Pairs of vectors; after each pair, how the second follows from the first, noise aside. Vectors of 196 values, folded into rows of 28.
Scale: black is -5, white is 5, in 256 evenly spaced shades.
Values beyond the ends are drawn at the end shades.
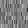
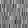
wrapped around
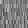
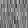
wrapped around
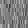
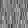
wrapped around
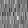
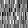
scaled up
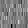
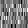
scaled up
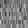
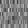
wrapped around
